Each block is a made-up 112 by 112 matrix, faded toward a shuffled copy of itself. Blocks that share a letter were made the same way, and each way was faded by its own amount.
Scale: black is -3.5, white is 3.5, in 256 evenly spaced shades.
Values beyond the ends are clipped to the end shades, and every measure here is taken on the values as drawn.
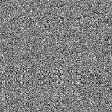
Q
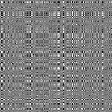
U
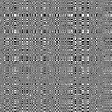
U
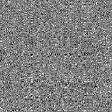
Q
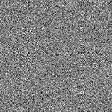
Q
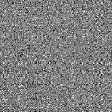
Q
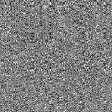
Q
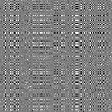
U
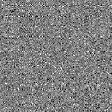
Q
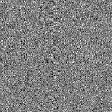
Q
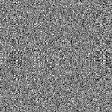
Q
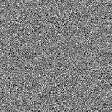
Q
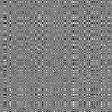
U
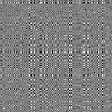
U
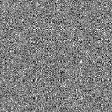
Q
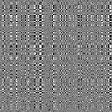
U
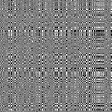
U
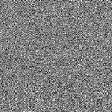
Q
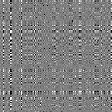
U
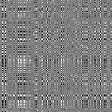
U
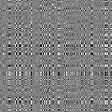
U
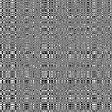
U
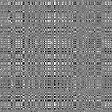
U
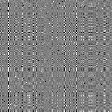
U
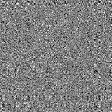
Q
